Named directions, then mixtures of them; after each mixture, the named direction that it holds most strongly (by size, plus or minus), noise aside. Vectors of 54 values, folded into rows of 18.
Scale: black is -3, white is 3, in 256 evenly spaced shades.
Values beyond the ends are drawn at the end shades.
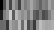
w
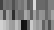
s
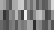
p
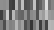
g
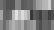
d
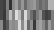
w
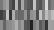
g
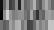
w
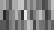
p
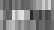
d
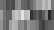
d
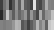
g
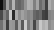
w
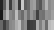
w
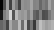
w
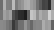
d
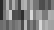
d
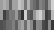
p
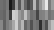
g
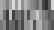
p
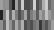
g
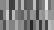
g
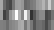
d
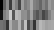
w
